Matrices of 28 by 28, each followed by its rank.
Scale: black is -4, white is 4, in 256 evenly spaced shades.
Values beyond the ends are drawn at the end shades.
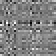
three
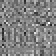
five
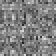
five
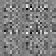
three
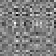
three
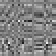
three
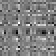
three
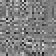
five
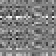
three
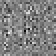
five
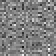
five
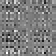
three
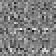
five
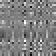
three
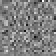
five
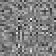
five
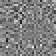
five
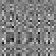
three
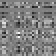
three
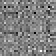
five
